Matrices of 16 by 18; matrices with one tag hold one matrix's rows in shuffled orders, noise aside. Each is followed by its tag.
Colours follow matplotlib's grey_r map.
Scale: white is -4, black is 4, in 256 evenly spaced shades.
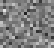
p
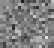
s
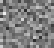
p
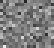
p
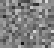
s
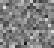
p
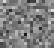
p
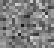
s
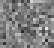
s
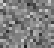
p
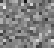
p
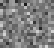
p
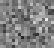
s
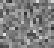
p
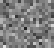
p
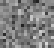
s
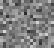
p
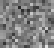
s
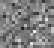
s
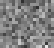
s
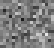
s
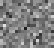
p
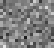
p
